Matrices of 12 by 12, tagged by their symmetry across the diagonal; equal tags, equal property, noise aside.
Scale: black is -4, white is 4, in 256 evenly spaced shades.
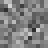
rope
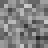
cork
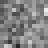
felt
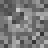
cork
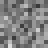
felt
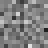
rope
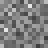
cork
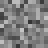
rope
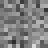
felt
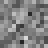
felt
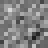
cork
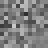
rope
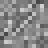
cork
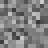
rope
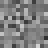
rope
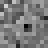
cork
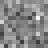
felt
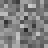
felt
